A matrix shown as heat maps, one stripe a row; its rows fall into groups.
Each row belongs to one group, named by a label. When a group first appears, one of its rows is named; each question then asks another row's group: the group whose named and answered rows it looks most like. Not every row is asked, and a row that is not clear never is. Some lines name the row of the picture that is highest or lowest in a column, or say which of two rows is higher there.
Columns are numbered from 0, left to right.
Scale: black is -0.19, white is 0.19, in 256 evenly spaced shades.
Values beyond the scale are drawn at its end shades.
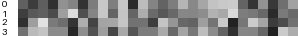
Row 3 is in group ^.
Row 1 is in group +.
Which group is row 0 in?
+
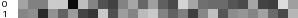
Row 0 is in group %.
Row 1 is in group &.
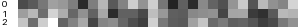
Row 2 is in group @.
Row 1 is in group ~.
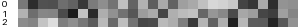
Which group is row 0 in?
+
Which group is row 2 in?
^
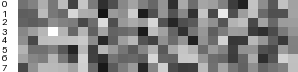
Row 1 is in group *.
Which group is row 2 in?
&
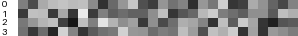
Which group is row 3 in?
+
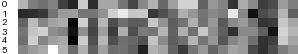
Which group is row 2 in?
~
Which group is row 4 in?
~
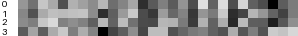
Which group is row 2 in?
^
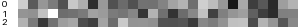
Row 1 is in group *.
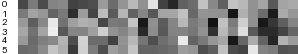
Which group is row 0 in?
&
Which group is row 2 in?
*
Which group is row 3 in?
*
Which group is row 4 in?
%
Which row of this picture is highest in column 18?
0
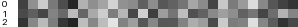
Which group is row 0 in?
*
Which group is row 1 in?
+
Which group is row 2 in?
*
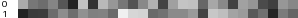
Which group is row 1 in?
+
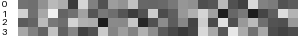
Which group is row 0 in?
%
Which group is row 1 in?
@
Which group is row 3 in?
&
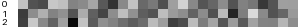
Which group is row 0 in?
%
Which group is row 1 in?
^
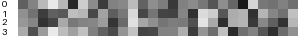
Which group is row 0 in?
%
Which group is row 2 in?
&
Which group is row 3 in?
%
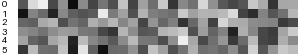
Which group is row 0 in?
^
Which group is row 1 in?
+
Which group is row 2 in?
*
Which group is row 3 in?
^
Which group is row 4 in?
%
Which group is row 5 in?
~
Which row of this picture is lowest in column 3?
1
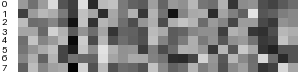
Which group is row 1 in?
*
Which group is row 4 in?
~
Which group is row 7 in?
~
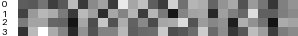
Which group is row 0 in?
+
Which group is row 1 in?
*
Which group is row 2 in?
^
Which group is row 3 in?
^
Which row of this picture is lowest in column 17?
2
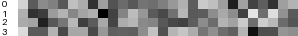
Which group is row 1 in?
%
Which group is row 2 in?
&
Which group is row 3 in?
@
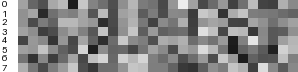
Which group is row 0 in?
%
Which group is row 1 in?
&
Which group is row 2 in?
%
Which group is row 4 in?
^
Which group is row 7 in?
&
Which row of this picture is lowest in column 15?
5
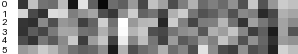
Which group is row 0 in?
~
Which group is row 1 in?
%
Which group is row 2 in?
+
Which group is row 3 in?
+
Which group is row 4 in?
+
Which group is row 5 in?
^
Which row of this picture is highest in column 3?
1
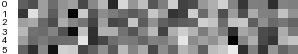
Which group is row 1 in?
~
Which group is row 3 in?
@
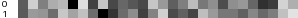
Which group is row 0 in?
~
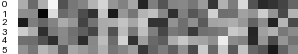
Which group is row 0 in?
*
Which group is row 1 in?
&
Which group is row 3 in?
&
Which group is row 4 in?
+
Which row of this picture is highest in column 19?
1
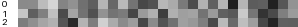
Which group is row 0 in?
^
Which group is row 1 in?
@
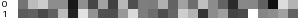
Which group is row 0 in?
^
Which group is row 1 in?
%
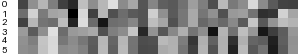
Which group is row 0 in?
*
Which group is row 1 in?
~
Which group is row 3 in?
*
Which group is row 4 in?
^
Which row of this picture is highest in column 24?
0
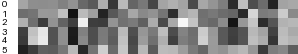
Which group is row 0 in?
^
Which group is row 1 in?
%
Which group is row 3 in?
^
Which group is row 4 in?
^
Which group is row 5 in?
+
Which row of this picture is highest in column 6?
2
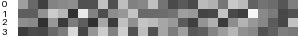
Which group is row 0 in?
&
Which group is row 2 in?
&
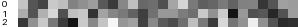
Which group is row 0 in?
%
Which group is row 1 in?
@
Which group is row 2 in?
*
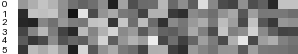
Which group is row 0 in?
^
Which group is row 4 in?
&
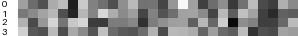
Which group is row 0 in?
%
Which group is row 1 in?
*
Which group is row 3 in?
@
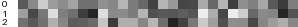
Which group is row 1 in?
&
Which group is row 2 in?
&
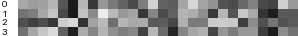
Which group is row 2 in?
+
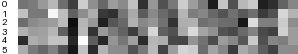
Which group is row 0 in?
*
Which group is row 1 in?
%
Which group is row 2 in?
%
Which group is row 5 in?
@
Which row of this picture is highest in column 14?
4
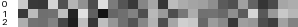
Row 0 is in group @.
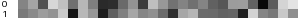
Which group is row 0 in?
~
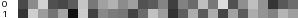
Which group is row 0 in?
*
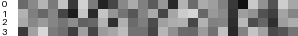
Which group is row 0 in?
%
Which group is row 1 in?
@
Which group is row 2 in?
^
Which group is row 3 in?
^
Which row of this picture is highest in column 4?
0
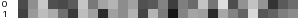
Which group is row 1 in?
*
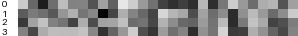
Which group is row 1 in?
^
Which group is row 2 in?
^
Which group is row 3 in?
%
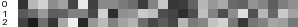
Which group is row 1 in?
&
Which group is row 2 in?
+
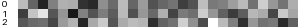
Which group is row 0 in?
&
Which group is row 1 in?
^
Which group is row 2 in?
+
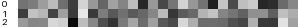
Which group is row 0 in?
*
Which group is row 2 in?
%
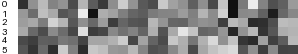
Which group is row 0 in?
^
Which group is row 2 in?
~
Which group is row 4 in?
+
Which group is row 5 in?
+
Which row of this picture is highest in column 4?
5
